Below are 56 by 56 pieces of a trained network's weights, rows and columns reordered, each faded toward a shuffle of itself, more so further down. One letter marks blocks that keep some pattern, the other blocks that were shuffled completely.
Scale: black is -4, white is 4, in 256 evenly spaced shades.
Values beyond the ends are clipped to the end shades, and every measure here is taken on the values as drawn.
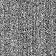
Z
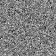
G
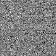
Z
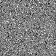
G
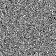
G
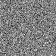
G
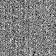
Z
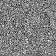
Z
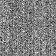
Z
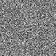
Z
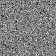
G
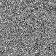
Z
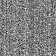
Z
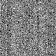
Z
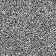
G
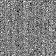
Z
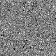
Z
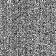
Z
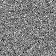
G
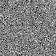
G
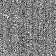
Z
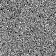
G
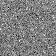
G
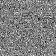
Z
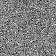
G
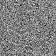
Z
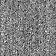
Z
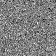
G
